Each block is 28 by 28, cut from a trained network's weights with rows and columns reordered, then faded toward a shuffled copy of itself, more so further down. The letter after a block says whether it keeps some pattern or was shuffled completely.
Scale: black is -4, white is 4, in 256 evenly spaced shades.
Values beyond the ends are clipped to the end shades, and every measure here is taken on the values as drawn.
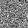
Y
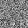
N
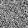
Y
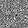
N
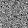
Y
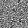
N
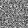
N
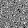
Y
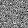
Y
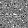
N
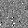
N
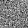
Y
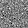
Y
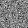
Y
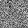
N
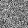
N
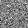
Y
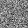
N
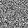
N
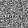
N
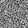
Y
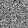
Y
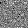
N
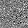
N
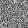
Y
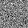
Y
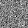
Y
